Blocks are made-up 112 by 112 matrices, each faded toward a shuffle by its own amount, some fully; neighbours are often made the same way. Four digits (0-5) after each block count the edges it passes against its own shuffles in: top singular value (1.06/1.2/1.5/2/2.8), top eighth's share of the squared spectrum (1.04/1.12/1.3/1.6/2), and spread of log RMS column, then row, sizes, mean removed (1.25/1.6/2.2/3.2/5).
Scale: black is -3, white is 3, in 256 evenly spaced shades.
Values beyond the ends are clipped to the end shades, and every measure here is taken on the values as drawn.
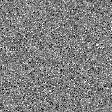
3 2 1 1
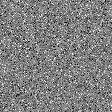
0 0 0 0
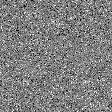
1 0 0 0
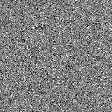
3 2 1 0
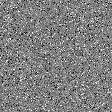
2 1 0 0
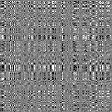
5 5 4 4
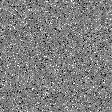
2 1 0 0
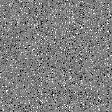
3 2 2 0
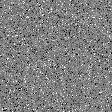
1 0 0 0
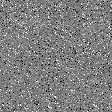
2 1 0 0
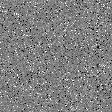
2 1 1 0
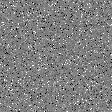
0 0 0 0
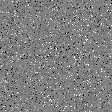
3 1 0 0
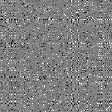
5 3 2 2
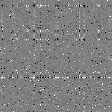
5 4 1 2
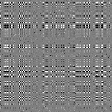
5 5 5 5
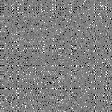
5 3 2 3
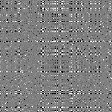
5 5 4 4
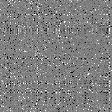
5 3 2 2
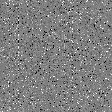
3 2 1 0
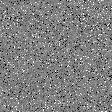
0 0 0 0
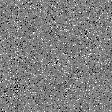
3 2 1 0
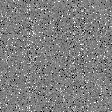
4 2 1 0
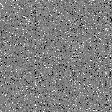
3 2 1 1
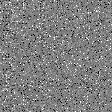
3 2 1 0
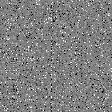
3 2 1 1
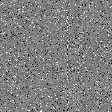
3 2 1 0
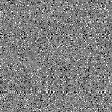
4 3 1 2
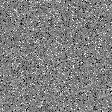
0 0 0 0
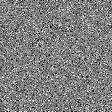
3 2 0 2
